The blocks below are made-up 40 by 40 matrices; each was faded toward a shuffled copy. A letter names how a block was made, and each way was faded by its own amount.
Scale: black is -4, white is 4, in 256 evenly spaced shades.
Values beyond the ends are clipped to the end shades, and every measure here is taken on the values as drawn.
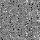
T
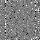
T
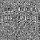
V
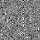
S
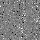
T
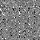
S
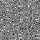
S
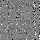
T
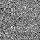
S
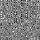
V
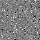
T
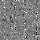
T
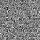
S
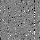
T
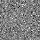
S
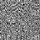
V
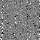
T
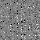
T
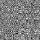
V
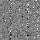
T
